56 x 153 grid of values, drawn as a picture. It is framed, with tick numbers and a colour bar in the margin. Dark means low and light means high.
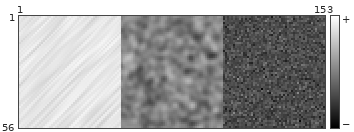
The table splits into one row of 3 panels. Panel 1,1: very high, slanting up to the right, faint in contrast. Panel 1,2: middling, blotchy. Panel 1,3: low, fine-grained.
